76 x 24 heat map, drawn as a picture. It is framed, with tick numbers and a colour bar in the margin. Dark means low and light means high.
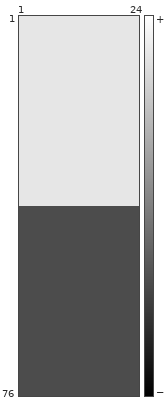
It is made of 2 by 1 panels. Panel 1,1: very high, flat. Panel 2,1: low, flat.
